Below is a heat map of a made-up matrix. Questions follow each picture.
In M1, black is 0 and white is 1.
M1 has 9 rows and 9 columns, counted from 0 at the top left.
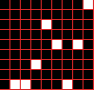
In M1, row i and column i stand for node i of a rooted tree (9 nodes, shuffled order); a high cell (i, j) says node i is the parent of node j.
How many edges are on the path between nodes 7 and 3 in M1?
5
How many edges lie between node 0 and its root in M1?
0
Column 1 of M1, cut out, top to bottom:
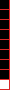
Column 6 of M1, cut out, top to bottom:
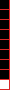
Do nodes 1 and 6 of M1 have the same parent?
yes
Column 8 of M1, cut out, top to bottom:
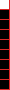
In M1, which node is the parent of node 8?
0
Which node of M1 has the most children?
8
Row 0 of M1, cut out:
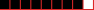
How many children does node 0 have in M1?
1
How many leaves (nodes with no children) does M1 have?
4
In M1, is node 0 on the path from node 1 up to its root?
yes
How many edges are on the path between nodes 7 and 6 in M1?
4
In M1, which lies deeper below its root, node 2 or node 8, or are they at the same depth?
node 2
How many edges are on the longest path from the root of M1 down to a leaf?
4
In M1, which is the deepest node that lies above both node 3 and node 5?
8
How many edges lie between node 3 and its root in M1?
3
